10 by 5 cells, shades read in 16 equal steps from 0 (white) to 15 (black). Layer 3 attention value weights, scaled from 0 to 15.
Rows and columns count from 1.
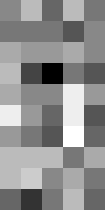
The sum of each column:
53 69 83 46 79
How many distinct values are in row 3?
3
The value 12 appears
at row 10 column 2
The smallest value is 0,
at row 7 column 4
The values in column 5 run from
5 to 10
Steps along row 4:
up up down up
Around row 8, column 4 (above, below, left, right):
0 5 4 5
